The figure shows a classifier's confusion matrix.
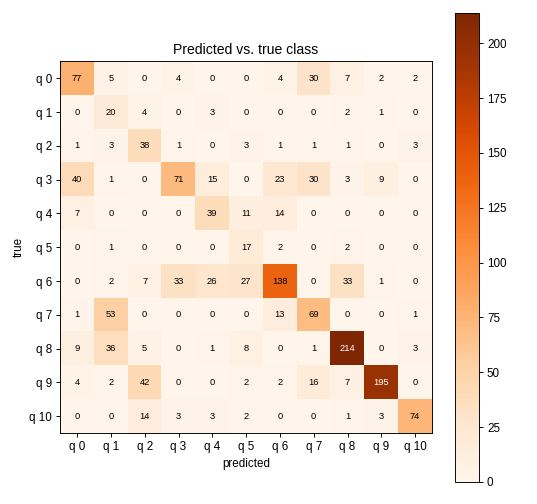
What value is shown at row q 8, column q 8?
214
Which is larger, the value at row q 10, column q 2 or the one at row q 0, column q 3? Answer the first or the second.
the first
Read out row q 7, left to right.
1 53 0 0 0 0 13 69 0 0 1
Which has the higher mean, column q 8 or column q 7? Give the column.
q 8
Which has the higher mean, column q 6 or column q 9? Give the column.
q 9
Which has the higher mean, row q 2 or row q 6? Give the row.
q 6
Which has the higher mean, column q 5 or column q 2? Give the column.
q 2
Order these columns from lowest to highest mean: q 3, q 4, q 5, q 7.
q 5, q 4, q 3, q 7
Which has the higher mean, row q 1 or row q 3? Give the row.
q 3
